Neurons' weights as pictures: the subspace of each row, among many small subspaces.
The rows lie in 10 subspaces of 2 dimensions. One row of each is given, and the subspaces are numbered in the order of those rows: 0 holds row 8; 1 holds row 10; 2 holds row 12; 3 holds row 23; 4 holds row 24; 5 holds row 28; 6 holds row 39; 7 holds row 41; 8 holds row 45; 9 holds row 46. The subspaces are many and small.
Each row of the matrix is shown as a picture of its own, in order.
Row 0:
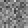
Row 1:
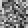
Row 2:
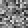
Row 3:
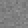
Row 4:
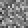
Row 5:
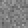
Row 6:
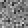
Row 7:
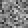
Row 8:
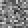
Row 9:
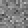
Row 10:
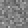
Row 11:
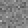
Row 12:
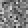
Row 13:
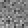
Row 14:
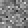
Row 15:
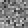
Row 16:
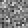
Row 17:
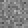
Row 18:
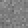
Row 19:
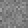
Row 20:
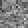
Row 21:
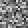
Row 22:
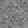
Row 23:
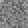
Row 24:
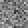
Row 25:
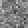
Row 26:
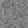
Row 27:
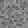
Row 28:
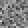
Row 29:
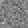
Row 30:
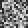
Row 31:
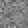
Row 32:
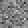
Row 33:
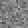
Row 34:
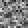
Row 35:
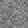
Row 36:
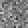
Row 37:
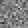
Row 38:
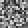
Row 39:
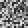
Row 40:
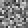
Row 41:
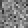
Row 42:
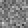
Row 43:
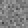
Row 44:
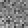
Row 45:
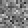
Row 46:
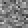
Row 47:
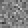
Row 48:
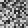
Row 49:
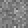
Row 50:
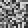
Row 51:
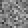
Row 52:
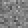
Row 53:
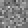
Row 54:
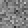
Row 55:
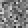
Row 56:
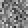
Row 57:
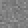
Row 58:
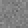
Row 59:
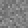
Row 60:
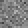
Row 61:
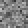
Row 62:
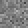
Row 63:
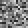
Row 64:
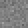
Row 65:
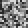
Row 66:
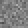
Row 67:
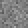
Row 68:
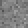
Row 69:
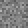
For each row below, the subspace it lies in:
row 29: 3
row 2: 8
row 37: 3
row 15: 5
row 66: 3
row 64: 6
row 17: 1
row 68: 7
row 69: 3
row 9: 8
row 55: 2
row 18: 6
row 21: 0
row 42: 6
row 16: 6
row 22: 4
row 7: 9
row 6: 6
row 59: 5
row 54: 8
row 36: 2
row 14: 4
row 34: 2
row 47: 3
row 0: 4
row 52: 2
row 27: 1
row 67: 9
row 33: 0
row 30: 7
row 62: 8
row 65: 2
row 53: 1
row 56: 9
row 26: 7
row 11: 0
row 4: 5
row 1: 7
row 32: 4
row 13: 5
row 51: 9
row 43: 5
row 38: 1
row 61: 9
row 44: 5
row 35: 4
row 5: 6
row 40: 1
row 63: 0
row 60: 4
